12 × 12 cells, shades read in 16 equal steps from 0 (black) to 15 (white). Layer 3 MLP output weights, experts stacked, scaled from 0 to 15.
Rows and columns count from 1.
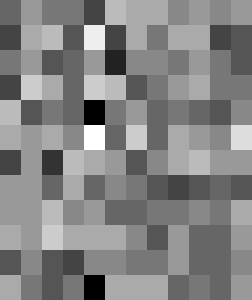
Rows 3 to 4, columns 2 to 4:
9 5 6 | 12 10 6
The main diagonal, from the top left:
6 10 5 6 0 6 5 5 7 6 6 9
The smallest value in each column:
4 5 3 4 0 2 5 5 4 5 4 5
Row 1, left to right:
6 9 7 7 4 11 10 10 8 9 8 9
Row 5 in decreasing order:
11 9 8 7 7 7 6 6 6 5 5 0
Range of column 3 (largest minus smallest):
9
